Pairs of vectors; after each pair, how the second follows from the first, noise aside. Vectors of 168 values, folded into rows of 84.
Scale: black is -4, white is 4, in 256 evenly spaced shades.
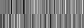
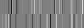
partly zeroed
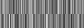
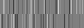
partly zeroed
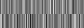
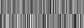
negated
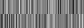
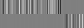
partly zeroed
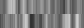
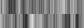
negated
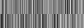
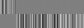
partly zeroed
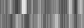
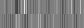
partly zeroed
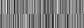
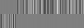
partly zeroed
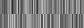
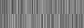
shrunk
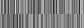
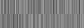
shrunk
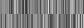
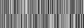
negated
